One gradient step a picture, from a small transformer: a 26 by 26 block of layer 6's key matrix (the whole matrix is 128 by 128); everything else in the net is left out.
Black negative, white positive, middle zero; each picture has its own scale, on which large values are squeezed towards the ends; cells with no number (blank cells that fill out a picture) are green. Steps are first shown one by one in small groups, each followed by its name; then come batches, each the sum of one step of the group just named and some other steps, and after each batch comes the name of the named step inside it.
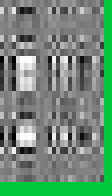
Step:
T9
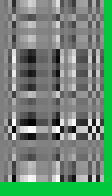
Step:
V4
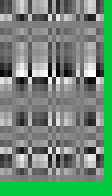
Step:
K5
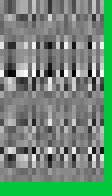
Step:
K5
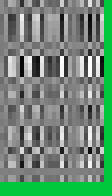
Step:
T9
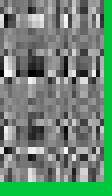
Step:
T9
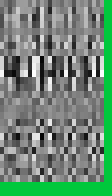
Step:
K5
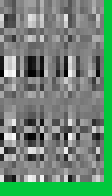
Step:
K5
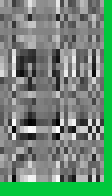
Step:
V4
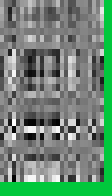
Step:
V4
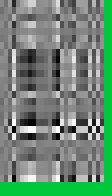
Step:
V4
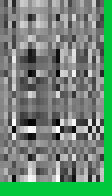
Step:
V4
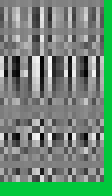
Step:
T9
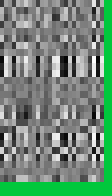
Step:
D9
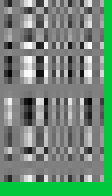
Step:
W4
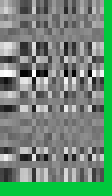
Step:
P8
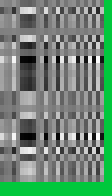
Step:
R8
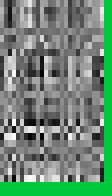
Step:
W4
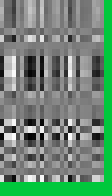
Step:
D9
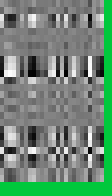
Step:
P8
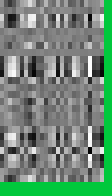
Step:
W4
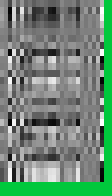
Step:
R8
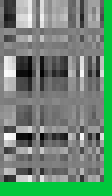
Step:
D9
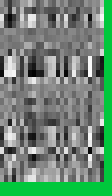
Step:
W4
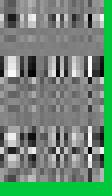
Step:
D9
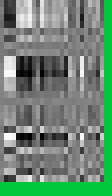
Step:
D9
